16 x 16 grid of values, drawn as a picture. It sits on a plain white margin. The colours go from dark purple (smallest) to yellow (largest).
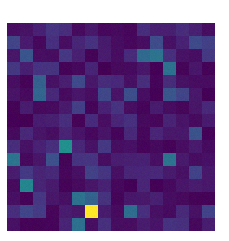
Average level on the scale: 10%. Roughest part: bottom middle. Mirror symmetry: none. Seam: none. Ninth with the highest average: bottom middle. Histogram: skewed, a long tail of high values.
